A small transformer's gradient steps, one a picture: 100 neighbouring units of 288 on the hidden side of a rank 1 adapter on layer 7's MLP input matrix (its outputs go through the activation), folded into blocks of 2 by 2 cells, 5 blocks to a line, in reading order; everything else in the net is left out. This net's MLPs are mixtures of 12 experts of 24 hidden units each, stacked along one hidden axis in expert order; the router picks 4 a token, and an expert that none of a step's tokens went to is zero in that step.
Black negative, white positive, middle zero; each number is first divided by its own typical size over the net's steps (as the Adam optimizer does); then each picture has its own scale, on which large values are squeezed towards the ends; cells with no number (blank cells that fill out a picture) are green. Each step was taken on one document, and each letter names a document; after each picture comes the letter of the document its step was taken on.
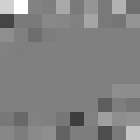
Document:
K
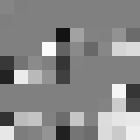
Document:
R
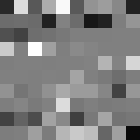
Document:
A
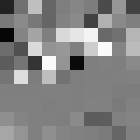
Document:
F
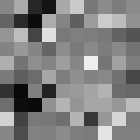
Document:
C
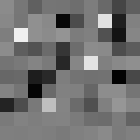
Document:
C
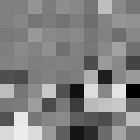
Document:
R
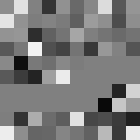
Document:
R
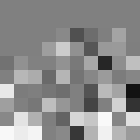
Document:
R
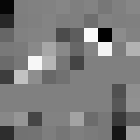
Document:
F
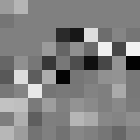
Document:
F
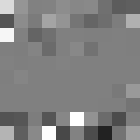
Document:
K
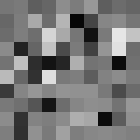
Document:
C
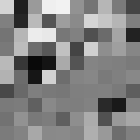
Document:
C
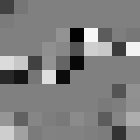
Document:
F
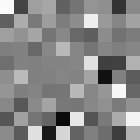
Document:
K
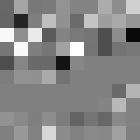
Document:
C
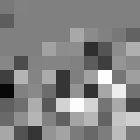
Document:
R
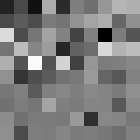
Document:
C
